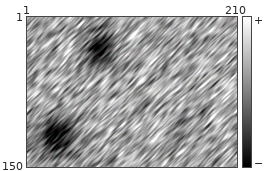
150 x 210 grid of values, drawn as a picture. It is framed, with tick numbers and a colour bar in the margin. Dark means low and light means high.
The ninth with the lowest average is the bottom left. No row or column stands out. There are two dips. The grain runs diagonally up to the right.
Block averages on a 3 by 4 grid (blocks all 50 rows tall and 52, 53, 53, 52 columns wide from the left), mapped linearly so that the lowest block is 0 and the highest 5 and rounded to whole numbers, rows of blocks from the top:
5155
5555
0455
